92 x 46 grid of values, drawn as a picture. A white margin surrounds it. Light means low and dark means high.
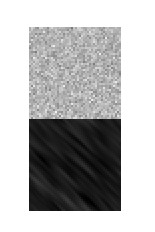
The table splits into 2 rows of 1 panel. Panel 1,1: low, fine-grained. Panel 2,1: very high, slanting down to the right, faint in contrast.
